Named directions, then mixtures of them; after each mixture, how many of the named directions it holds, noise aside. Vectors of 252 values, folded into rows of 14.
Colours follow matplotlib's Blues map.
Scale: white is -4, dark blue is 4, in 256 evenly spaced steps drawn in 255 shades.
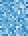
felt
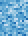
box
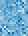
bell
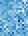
three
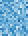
one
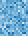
one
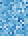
three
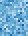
three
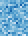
two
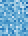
one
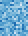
two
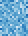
one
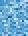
one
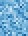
three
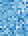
three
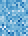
one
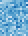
two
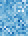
three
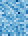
three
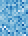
one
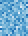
one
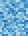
three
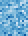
one
